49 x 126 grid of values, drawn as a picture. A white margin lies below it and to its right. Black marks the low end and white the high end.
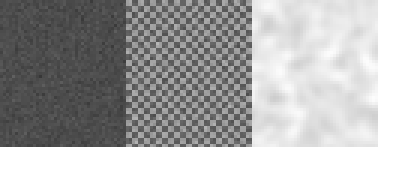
The table splits into one row of 3 panels. Panel 1,1: low, fine-grained, faint in contrast. Panel 1,2: middling, checkered, strong in contrast. Panel 1,3: very high, blotchy, faint in contrast.
